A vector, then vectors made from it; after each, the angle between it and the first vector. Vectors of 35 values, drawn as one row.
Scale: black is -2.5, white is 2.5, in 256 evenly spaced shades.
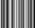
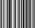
orthogonal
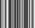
nearly opposite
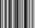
nearly opposite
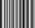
orthogonal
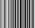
partly opposed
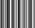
partly aligned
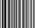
orthogonal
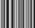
nearly parallel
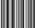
nearly parallel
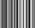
orthogonal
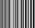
orthogonal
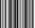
nearly opposite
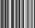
partly aligned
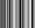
orthogonal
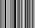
partly opposed
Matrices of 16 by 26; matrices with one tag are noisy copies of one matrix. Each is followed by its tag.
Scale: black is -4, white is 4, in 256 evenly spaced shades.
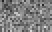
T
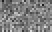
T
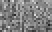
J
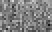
J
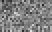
T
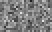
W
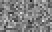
W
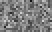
W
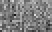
J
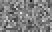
W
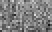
J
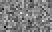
W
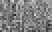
J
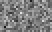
W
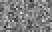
W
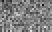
T
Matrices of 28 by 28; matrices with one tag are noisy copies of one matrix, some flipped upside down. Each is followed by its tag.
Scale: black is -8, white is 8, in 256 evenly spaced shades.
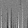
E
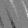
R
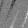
R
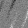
R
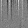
E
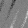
R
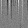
E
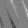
R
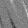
R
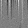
E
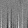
E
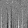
E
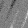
R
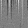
E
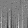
E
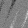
R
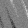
R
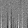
E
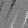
R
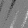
R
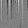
E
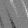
R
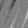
R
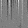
E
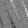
R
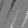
R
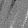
R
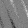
R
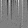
E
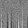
E
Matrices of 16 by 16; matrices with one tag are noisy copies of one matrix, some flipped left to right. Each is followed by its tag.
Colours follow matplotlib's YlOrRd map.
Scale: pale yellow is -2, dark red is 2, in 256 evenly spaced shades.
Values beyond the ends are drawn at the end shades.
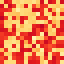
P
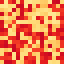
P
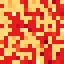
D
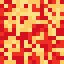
P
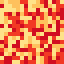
D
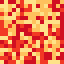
P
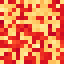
P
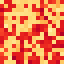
P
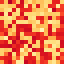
P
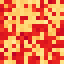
P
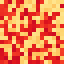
D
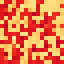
D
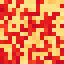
D
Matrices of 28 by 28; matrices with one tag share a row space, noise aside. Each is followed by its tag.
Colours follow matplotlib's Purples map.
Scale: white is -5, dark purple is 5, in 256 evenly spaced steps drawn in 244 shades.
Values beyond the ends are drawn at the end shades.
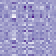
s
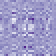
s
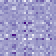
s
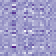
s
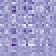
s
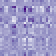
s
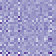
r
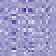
s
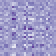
s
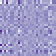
r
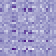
s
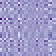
r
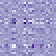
s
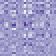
s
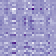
s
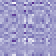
s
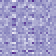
s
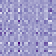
r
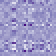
s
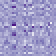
s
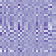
r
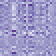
s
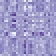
s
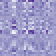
s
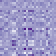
s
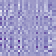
r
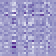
s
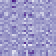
s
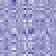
s
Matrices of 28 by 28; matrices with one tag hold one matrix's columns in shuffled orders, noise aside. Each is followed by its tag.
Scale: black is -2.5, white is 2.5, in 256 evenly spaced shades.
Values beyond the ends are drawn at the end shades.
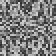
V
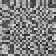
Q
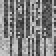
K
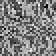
V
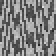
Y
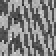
Y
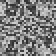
V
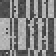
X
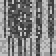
K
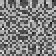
Q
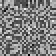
Q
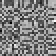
Q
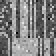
K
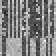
K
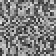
V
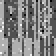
K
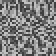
V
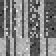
K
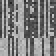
K
